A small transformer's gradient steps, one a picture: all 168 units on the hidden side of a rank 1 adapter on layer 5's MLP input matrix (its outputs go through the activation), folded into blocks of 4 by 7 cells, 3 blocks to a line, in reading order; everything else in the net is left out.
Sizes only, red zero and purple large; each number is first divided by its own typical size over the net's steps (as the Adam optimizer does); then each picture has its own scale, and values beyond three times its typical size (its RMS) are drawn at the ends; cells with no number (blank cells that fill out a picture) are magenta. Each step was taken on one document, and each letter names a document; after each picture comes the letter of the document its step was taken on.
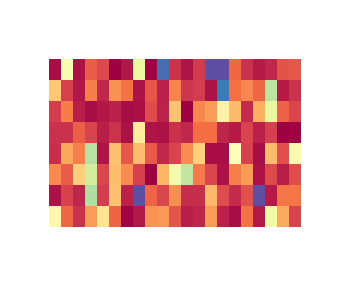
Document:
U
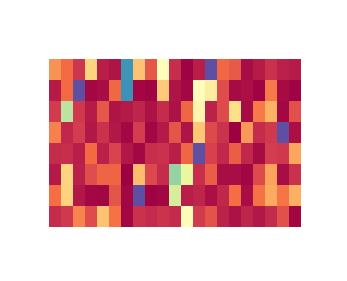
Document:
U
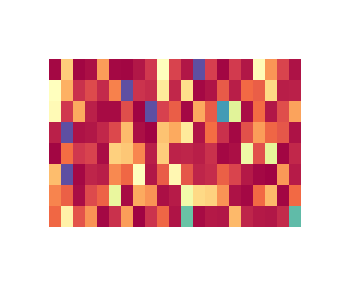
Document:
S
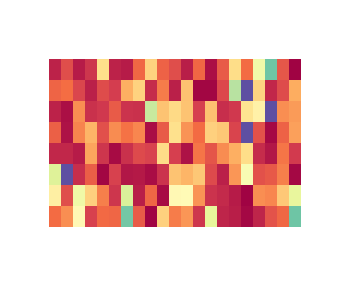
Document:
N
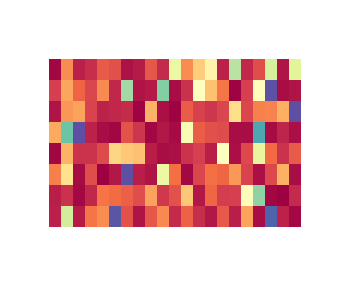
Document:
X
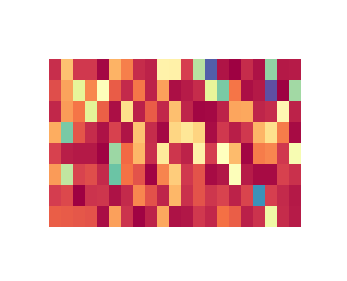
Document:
X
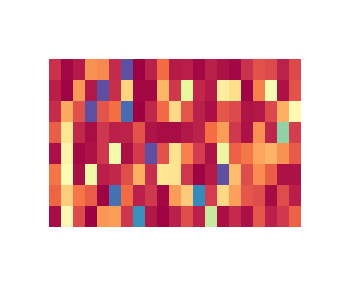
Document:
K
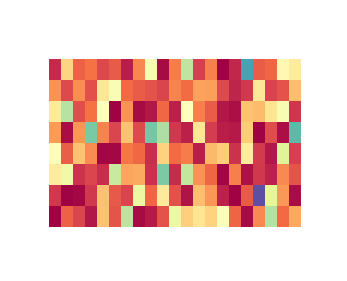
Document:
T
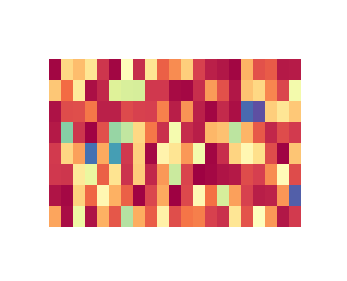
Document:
N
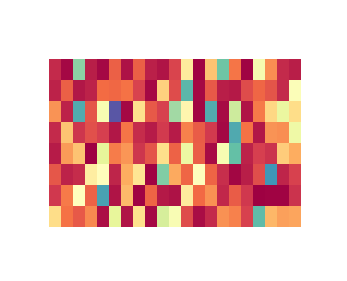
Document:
K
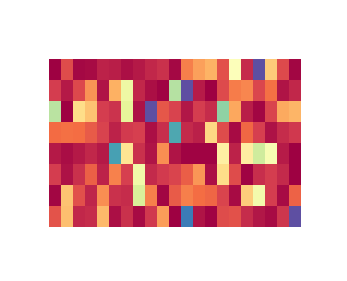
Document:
S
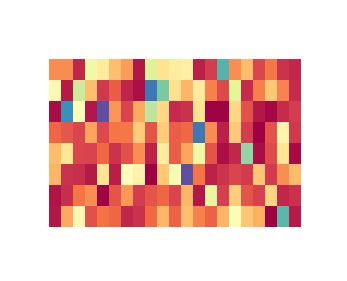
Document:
T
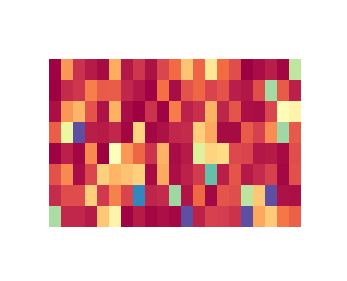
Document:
X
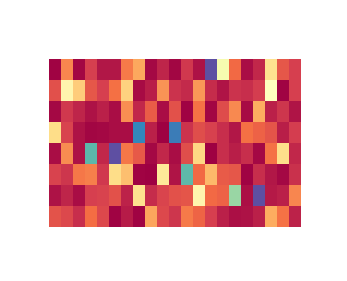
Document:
U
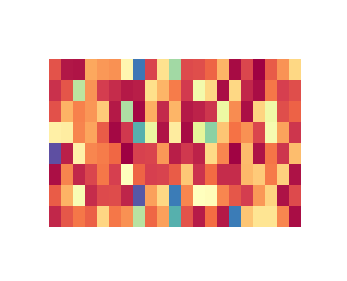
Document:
T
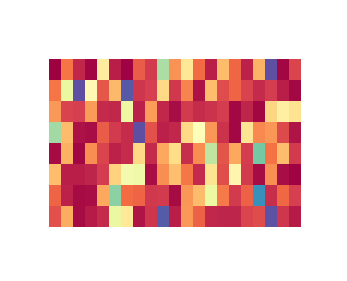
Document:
X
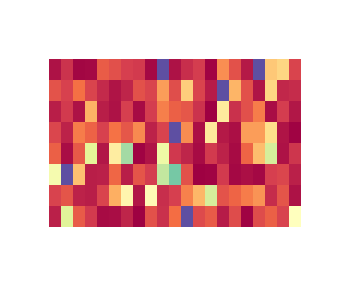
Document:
S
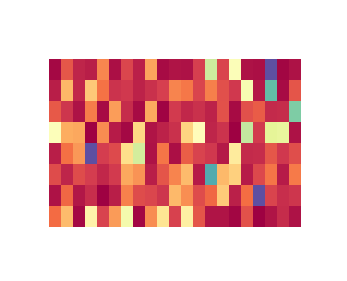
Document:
U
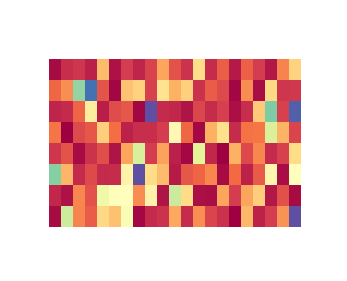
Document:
X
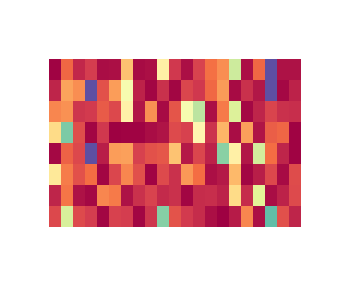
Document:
U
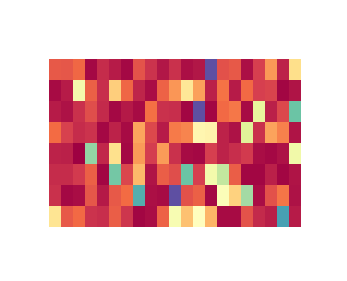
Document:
U
